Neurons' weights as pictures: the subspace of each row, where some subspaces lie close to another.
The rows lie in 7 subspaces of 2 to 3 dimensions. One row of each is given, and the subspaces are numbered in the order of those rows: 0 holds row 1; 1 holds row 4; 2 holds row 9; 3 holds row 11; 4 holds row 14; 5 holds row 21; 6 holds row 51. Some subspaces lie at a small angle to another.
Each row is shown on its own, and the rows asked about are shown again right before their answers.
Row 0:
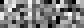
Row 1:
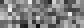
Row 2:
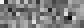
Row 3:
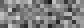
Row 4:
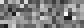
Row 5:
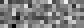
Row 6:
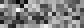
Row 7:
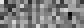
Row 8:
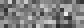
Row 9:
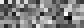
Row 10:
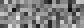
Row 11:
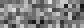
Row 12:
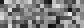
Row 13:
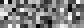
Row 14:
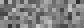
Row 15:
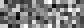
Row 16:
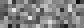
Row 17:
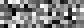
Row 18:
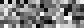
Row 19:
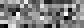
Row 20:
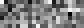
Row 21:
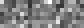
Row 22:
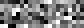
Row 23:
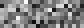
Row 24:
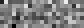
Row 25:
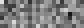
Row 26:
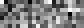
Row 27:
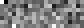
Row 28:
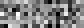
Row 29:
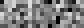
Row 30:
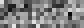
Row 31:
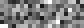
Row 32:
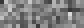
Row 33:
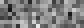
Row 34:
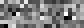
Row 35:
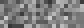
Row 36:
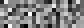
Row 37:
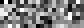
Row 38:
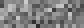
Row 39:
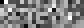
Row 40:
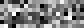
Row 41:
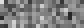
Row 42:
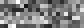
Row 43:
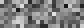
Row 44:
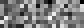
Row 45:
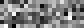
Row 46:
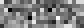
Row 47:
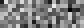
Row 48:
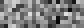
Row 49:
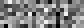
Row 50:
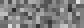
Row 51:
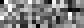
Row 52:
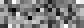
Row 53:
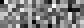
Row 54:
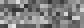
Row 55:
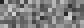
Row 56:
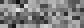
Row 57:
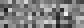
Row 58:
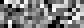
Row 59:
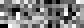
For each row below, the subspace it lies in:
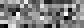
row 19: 1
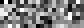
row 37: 4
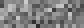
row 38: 3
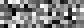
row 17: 0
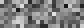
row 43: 3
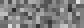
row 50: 4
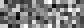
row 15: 1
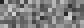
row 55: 1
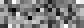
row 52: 4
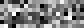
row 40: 6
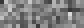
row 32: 6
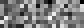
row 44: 5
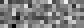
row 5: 0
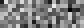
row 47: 1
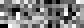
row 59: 2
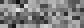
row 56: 3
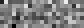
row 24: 0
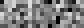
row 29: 5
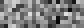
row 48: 5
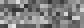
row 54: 3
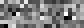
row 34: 1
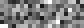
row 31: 5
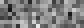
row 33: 0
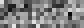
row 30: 3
